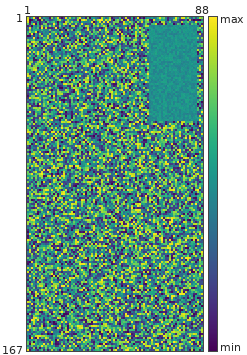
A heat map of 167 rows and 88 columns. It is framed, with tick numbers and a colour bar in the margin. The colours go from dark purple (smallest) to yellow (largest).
Average level on the scale: 50%. Slope: none. Grain: fine. Odd patch: calmer, in the top right. Mirror symmetry: none.
